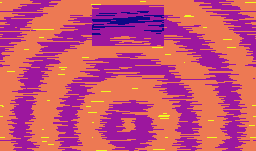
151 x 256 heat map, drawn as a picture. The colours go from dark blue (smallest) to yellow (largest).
The top middle is the ninth with the lowest average. No overall slope runs across the table. In the top middle lies a patch that is lower than the rest. Rings spread out from the bottom middle.
